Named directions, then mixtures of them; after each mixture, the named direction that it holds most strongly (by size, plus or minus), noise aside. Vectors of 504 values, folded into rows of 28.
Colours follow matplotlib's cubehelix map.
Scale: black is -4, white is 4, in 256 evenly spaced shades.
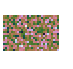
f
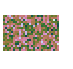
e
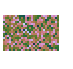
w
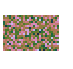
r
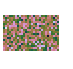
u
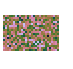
u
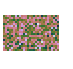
u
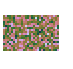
r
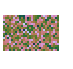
w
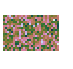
e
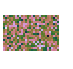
u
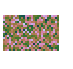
w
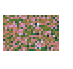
u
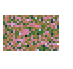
r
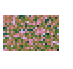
f
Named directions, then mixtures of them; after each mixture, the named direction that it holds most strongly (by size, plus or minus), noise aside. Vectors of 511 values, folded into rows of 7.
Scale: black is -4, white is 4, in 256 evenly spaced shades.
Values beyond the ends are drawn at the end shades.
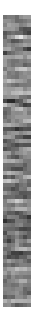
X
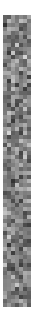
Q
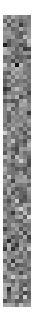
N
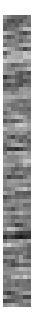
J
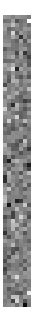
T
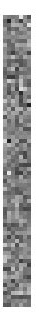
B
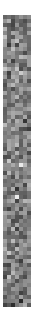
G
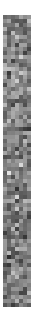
G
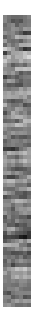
J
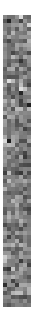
B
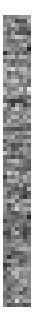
X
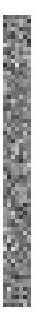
N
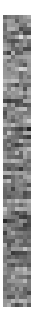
X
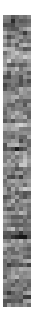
J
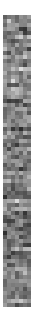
X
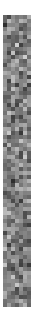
Q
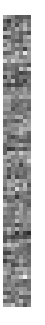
J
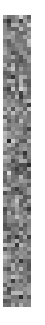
B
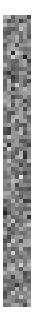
Q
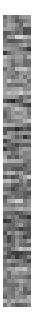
X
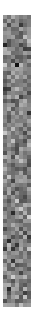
N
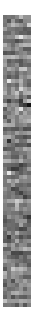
X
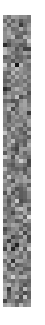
N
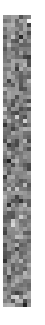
T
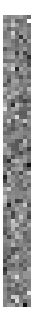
T
